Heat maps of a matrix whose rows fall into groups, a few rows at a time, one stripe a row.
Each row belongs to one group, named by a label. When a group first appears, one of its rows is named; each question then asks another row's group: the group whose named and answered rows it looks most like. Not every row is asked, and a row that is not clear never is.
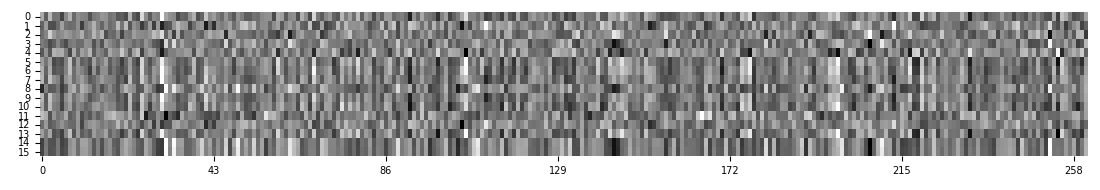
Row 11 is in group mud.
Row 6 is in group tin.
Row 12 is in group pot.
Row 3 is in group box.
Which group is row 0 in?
tin
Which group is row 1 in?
pot
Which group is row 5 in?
tin
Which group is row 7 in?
tin
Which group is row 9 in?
tin
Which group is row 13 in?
tin
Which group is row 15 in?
box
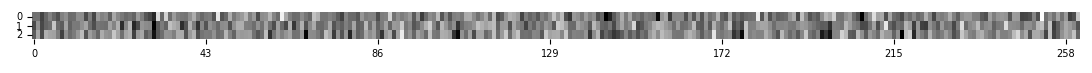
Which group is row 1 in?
pot
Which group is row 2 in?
pot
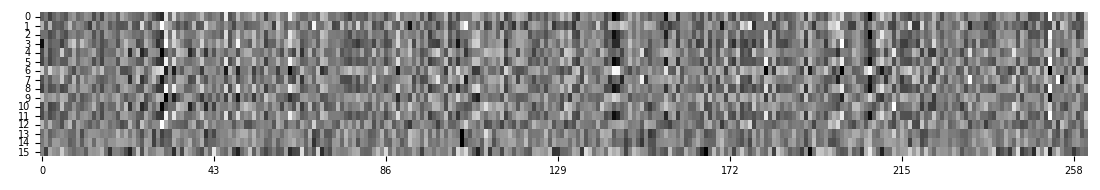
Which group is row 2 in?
box
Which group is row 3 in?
box
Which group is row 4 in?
pot
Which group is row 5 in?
box
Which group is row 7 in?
pot
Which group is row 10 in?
pot
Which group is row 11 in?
box
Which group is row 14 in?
pot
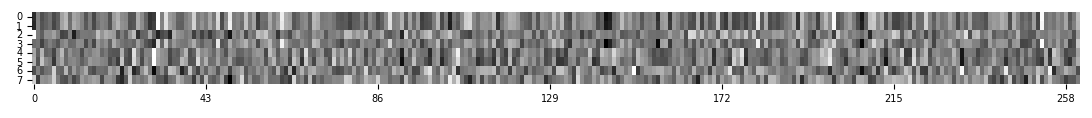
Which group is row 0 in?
box
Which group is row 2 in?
mud
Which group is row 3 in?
box
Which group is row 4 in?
tin
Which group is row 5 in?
tin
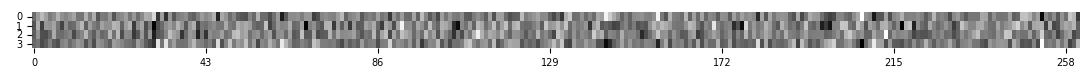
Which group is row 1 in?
pot
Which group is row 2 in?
pot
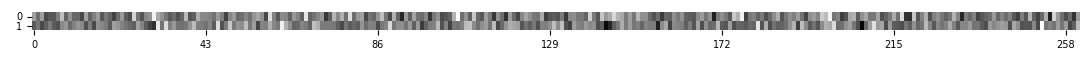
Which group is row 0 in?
tin
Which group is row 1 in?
box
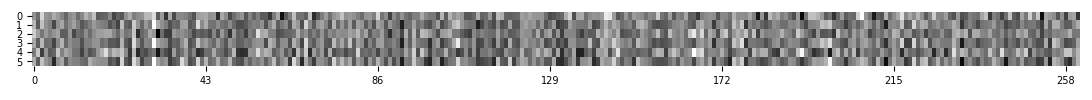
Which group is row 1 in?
tin
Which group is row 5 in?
tin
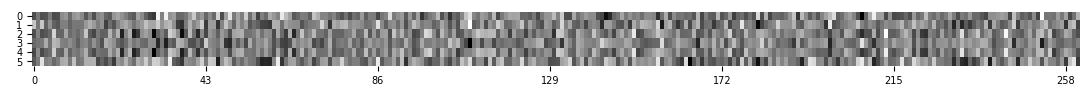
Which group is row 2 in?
pot
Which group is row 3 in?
mud
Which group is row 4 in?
pot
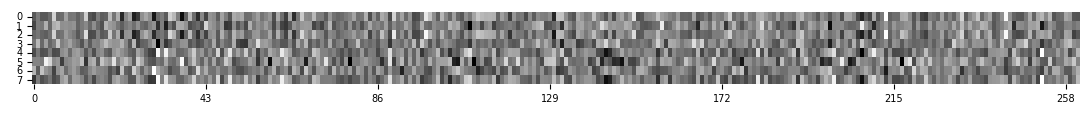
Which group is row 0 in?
pot
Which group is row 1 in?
mud
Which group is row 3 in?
mud
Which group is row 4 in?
box
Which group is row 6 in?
tin
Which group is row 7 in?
box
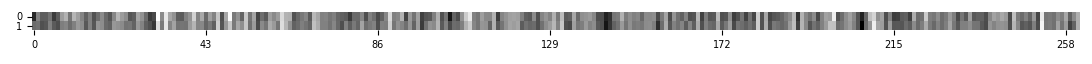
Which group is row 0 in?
box
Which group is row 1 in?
box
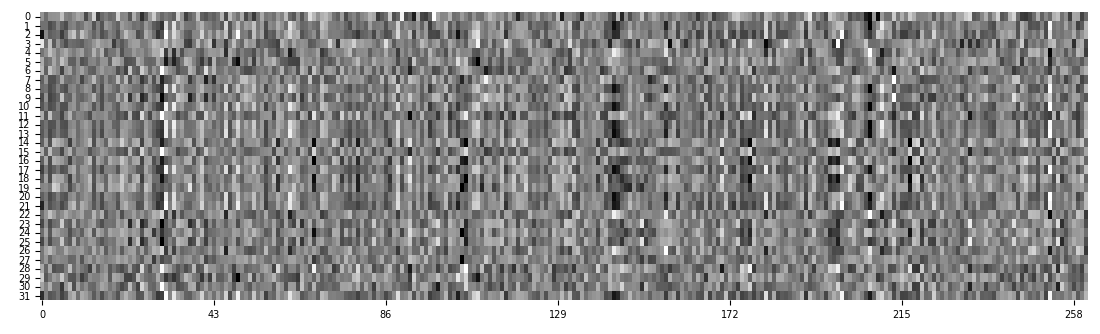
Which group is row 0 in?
pot
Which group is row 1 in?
box
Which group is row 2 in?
box
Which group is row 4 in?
mud
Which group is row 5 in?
mud
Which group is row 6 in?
tin
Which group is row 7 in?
pot
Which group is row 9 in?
pot
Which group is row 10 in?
box
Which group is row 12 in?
box
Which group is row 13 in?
box
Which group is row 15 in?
tin
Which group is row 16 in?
pot
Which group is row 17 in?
box
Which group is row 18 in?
pot
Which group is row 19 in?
pot
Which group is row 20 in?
box
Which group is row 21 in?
box
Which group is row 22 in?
mud
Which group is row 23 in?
pot
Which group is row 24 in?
pot
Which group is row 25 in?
pot
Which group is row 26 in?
mud
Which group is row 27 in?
pot
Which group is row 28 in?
tin
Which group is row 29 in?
mud
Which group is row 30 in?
tin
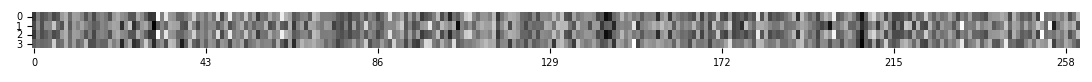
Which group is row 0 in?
box
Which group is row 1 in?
pot
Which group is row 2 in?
box
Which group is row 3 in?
pot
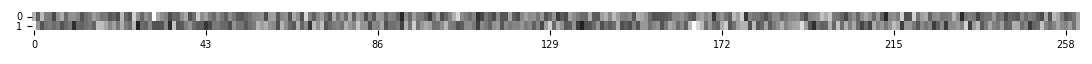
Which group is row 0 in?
tin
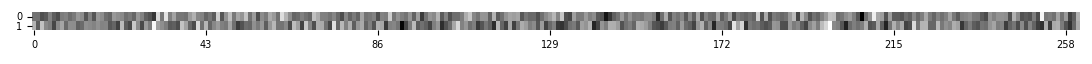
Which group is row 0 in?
box
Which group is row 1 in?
tin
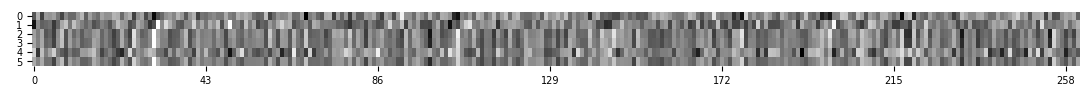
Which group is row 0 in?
pot
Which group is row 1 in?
box
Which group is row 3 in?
tin
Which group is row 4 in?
mud
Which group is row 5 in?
tin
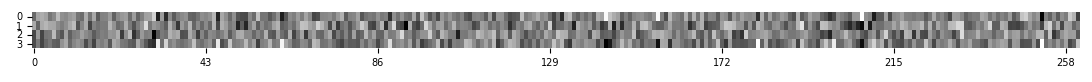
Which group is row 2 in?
pot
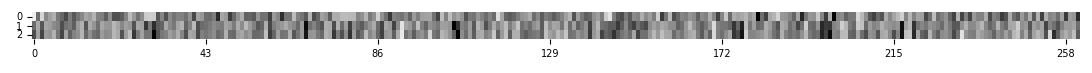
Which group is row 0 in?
mud
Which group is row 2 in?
pot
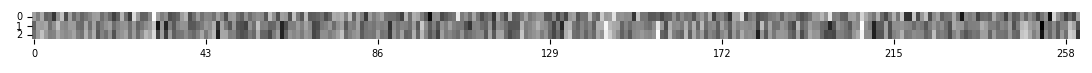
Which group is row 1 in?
mud
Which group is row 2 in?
mud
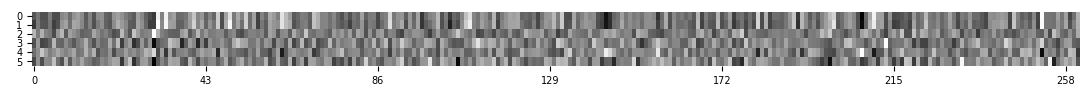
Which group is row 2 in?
tin
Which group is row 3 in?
pot
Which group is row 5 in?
pot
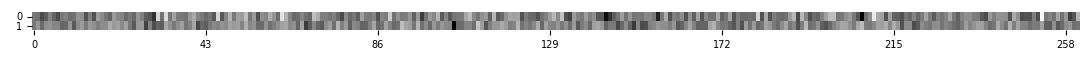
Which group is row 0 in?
box
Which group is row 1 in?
pot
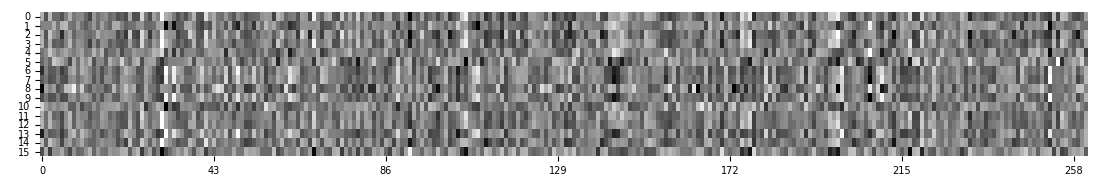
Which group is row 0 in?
tin
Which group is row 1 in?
mud
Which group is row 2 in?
tin
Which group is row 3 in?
tin
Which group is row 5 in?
pot
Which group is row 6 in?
box
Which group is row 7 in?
box
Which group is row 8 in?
mud
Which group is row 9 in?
box
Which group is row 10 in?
mud
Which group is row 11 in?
tin
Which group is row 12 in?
tin
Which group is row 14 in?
tin
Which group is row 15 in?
pot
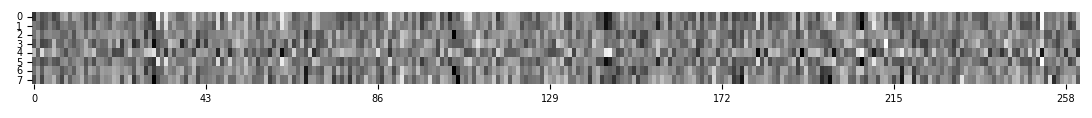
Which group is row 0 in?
box
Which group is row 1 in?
box
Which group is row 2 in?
pot
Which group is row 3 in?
pot
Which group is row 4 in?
mud
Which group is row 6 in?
pot
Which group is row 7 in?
pot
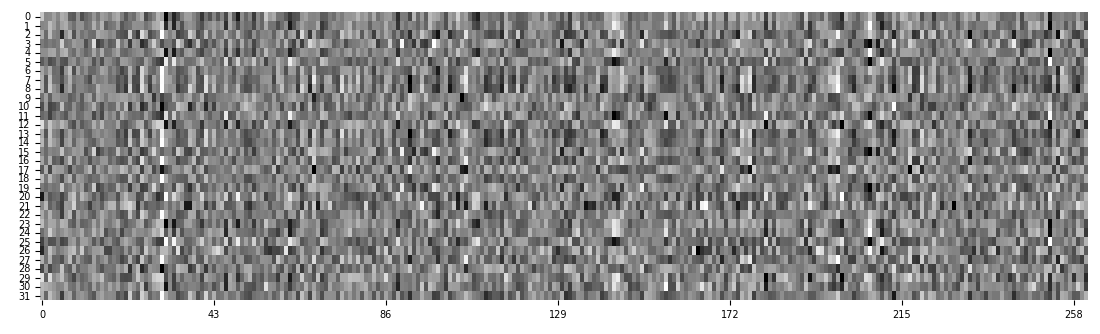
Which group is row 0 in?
mud
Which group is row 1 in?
mud
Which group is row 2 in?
tin
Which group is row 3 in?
pot
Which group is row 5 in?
box
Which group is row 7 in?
tin
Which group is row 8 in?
tin
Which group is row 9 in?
pot
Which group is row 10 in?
pot
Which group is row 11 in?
box
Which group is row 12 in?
mud
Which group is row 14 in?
tin
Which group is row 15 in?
pot
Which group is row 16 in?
tin
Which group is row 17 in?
pot
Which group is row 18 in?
tin
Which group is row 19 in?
pot
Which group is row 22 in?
tin
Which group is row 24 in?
mud
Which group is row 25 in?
box
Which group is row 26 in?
mud
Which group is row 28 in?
pot
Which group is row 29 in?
mud
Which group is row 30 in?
mud
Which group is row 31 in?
tin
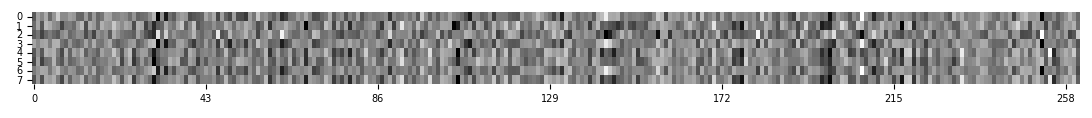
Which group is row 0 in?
mud
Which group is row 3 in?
mud
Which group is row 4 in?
pot
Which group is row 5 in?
pot
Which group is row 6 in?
mud
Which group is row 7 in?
pot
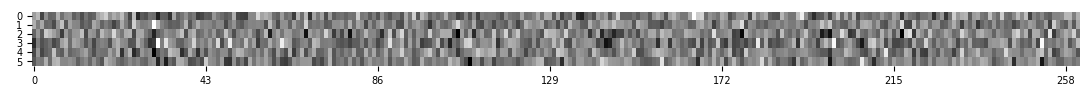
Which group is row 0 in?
mud
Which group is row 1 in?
tin
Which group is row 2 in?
pot
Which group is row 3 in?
box
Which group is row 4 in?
pot
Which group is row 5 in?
mud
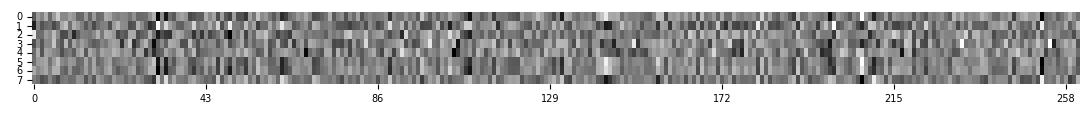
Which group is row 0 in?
mud
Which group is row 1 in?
box
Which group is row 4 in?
pot
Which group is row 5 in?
mud
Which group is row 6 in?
mud
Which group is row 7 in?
box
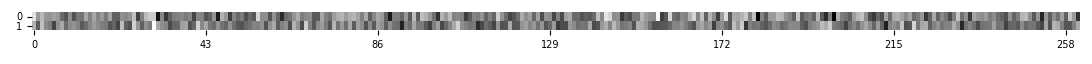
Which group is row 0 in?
mud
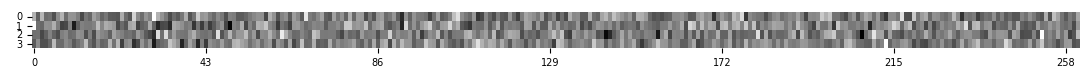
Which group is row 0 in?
tin
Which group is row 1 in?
mud
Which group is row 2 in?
box
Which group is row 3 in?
pot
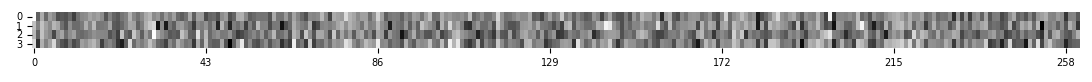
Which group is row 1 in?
mud
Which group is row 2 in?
tin
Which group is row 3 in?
mud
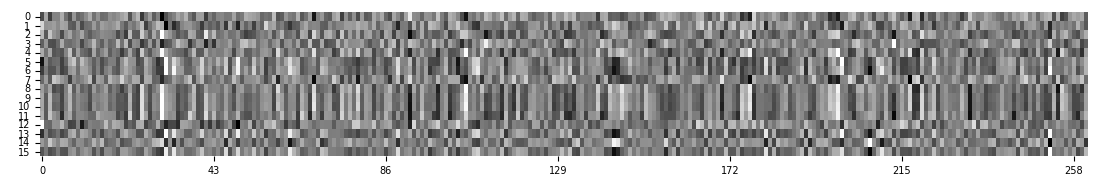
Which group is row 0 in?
pot
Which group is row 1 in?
mud
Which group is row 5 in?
box
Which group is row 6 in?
box
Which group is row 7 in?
pot
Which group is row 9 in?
tin
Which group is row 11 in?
tin
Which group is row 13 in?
box
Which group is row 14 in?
mud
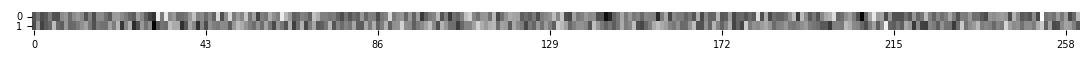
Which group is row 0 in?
box
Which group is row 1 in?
pot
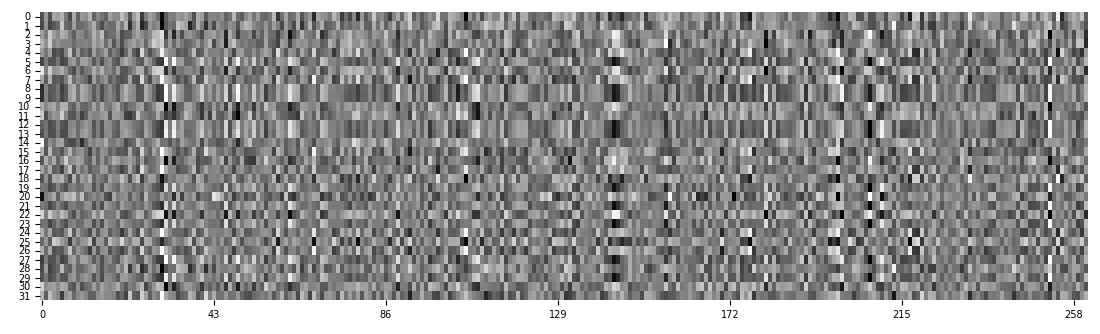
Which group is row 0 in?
pot
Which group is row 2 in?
mud
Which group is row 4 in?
tin
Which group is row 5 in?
box
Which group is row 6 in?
mud
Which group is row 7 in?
tin
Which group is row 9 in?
box
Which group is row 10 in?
mud
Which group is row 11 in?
mud
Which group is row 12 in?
box
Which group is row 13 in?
box
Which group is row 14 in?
mud
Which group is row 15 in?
tin
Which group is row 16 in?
mud
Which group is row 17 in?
tin
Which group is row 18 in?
pot
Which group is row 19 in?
box
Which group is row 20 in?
mud
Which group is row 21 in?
box
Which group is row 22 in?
mud
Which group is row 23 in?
box
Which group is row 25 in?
pot
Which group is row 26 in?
tin
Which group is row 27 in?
box
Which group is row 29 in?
box
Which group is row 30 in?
mud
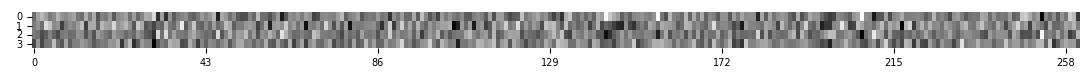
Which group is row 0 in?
mud
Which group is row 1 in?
pot
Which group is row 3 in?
pot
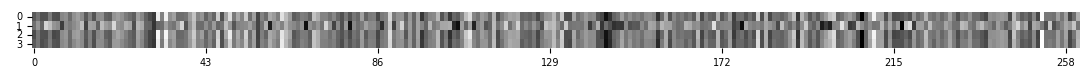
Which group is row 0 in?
box
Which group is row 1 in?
pot
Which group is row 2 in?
box
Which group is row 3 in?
box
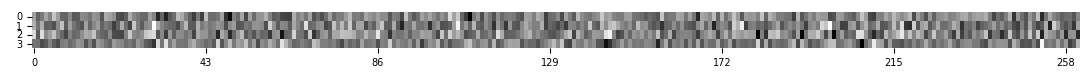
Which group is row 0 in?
mud
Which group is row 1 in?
tin
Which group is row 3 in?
box
